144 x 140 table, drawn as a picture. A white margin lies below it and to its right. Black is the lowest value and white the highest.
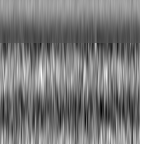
Stripes: horizontal, repeating 2 times. Seam: horizontal, 30% of the way down, the top part calmer. Slope: none.
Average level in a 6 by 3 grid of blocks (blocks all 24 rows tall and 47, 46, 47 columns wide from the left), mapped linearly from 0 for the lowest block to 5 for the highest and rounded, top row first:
4 4 4 / 0 0 0 / 4 4 3 / 5 4 4 / 1 0 0 / 3 3 4
